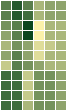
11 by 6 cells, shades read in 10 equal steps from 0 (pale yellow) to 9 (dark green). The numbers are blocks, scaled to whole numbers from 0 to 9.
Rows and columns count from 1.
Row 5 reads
3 5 4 1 2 3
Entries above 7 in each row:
1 1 1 1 0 0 0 0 0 0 0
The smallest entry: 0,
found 2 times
